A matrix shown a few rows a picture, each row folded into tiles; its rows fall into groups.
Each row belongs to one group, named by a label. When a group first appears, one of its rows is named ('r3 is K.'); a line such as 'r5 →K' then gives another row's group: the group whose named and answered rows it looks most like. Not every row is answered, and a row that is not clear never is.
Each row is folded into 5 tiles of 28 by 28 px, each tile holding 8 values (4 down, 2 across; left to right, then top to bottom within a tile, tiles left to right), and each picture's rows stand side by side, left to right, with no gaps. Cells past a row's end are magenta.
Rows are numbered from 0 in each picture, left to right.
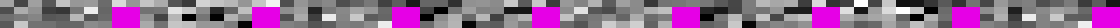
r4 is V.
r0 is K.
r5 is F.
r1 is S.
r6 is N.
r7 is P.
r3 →F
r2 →P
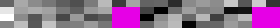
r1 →F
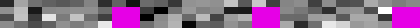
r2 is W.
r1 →F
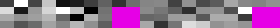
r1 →W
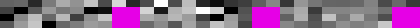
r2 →P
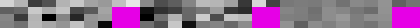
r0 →S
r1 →F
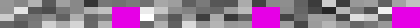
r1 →V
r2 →W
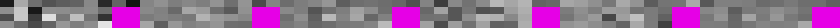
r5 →P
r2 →P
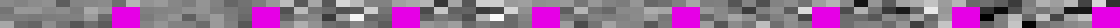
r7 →F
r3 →K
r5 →W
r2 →K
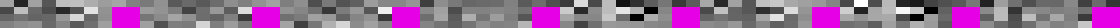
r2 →W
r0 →K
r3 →P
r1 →W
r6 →N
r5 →K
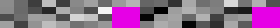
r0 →W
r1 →F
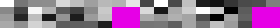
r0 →S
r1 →N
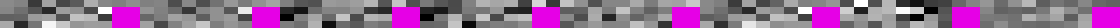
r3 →F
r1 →W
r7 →P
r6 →N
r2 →F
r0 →W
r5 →W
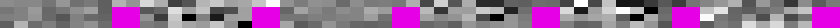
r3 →N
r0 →K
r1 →S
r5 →V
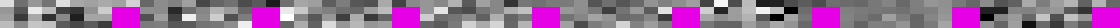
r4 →W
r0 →S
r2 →V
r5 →N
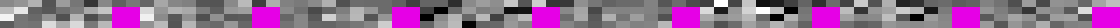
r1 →V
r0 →V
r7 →W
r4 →P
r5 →N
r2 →P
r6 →N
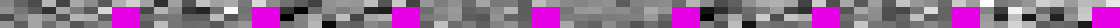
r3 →K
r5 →F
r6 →K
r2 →F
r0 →W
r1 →K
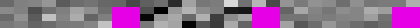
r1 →F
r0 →P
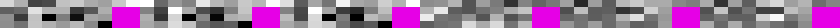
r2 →S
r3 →V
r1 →S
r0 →S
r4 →K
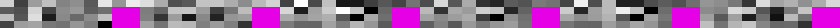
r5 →S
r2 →N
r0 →S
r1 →S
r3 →N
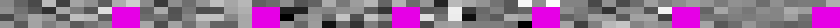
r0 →W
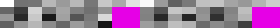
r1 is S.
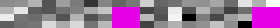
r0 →V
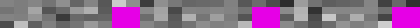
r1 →P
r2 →P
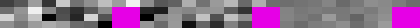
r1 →F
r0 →S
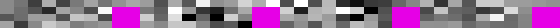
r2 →N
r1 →S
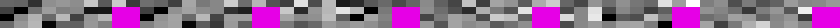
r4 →S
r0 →F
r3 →W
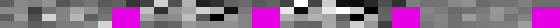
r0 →P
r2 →N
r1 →N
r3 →P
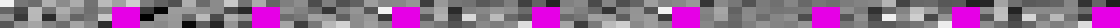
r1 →F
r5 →P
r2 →W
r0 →S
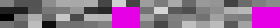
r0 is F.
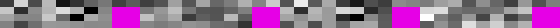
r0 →N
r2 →N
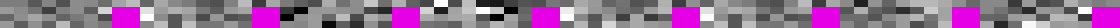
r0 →W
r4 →V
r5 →V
